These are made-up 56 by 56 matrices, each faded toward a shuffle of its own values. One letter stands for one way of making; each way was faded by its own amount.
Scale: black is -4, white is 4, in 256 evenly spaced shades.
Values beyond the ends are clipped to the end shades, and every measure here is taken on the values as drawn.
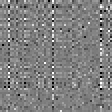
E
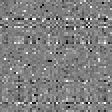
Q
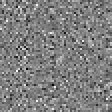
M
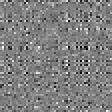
Q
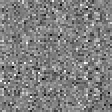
M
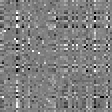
E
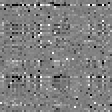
Q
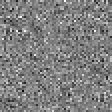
M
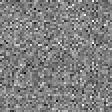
M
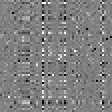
E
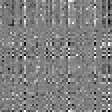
E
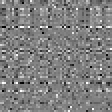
Q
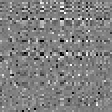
Q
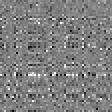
Q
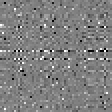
Q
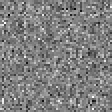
M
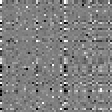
E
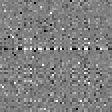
Q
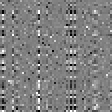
E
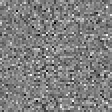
M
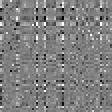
E
